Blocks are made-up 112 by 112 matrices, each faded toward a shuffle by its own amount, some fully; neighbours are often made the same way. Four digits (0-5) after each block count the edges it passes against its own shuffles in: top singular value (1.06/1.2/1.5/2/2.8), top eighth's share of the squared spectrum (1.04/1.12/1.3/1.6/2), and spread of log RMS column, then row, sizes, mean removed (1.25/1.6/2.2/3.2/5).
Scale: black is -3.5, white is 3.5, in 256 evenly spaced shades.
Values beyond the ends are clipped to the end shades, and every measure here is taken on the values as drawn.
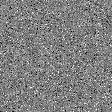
1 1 0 0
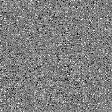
3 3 1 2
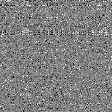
4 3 1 2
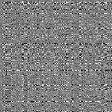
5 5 3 4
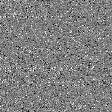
3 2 1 1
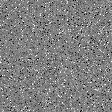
2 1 0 0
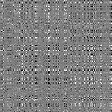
5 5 4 4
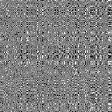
5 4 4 3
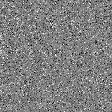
3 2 0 0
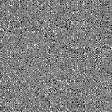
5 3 2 2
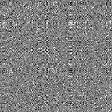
5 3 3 3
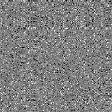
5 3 2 2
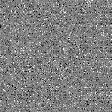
4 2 1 1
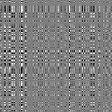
5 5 5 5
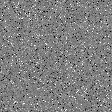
0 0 0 0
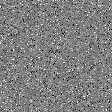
3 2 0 0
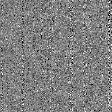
2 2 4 0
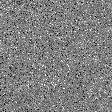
1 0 0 0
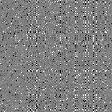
5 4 3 2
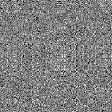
4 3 2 2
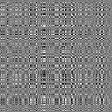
5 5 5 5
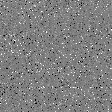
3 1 0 1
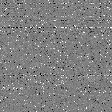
4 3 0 2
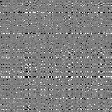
5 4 3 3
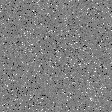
0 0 0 0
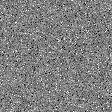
0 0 0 0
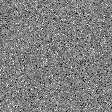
0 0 0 0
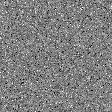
0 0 0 0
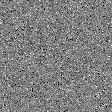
0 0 0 0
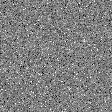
0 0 0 0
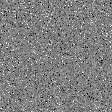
2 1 0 1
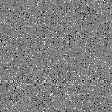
4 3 1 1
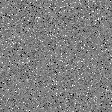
2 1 0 0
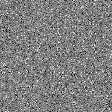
3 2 1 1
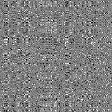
5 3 3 3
